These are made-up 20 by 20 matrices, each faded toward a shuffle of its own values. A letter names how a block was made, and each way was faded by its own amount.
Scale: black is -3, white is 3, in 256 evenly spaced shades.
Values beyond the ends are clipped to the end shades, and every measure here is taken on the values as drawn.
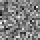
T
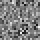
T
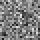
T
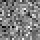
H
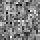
H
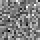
T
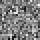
T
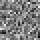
H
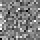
H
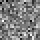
T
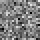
H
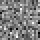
H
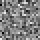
T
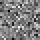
T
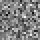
T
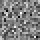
H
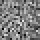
T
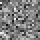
T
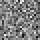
T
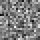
T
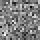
T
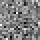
H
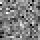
H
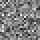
H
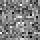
H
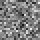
T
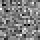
H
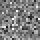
T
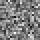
T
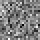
T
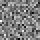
T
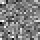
H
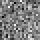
H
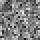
T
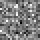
H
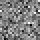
T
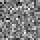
T
